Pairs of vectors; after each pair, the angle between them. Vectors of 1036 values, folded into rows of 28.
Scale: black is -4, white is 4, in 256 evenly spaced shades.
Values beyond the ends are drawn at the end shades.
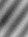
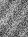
partly opposed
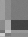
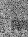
partly aligned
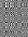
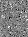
orthogonal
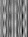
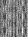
nearly opposite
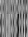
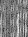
nearly opposite
